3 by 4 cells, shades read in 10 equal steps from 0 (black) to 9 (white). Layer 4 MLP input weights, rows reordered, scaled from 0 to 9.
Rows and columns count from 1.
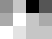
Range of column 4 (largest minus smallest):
4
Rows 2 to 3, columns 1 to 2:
6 9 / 9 8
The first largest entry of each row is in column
2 2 1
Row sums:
15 28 31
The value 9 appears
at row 2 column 2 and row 3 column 1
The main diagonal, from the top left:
5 9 7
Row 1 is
5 7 0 3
